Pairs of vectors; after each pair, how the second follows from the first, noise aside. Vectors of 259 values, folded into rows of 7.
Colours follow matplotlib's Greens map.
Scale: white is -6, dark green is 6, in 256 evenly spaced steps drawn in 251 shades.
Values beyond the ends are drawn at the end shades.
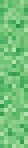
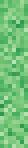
copied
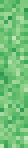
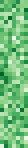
scaled up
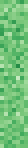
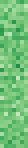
copied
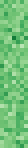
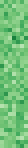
copied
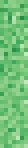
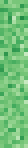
copied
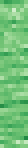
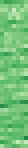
copied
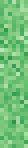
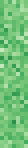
copied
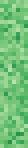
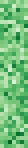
scaled up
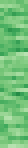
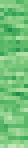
copied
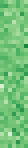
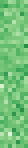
copied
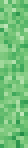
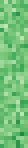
copied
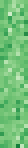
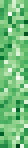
scaled up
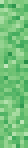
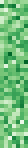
scaled up
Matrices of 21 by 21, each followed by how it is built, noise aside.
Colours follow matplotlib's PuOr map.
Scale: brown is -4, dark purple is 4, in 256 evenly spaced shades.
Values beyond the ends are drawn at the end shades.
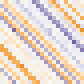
Toeplitz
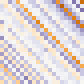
Toeplitz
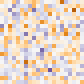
noise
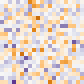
noise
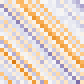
Toeplitz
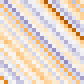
Toeplitz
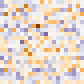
noise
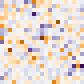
noise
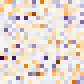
noise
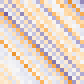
Toeplitz
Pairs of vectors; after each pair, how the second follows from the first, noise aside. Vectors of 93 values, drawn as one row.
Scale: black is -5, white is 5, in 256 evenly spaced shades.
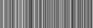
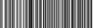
scaled up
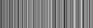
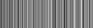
copied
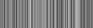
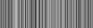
reversed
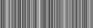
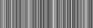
reversed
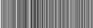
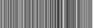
reversed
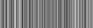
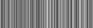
wrapped around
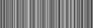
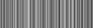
copied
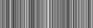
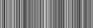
reversed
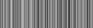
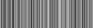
wrapped around
